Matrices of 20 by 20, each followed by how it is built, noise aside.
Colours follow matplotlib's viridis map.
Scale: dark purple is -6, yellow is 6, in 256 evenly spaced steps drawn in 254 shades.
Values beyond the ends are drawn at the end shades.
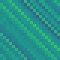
Toeplitz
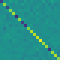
diagonal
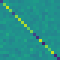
diagonal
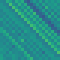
Toeplitz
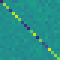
diagonal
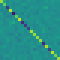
diagonal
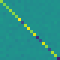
diagonal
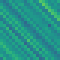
Toeplitz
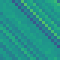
Toeplitz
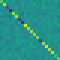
diagonal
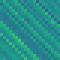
Toeplitz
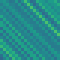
Toeplitz
